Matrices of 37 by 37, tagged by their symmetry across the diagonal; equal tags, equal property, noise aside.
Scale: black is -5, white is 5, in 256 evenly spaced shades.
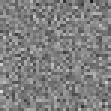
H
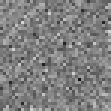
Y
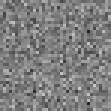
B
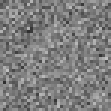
Y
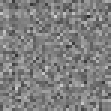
H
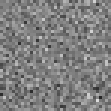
H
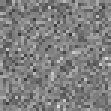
Y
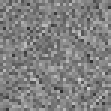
Y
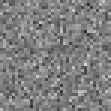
B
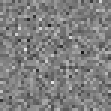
H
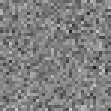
B
